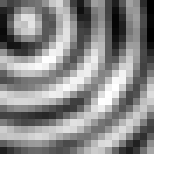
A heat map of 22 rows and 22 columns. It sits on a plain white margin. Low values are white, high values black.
Rings: centred on the top left. Odd rows or columns: none. Ninth with the highest average: top right. Lone odd cells: none.
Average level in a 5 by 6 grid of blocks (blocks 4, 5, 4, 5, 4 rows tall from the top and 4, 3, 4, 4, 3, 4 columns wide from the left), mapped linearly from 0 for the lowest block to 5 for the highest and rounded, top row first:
3 2 2 4 5 4
3 2 1 2 4 3
2 1 1 1 0 2
2 2 2 1 1 2
2 1 2 2 1 4
